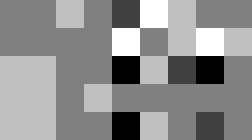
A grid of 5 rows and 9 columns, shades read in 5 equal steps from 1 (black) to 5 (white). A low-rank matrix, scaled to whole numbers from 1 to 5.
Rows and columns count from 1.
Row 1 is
3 3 4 3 2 5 4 3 3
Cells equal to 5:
3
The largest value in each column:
4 4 4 4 5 5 4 5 4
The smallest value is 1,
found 3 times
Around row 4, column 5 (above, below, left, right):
1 1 4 3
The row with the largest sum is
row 2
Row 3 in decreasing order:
4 4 4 3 3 3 2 1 1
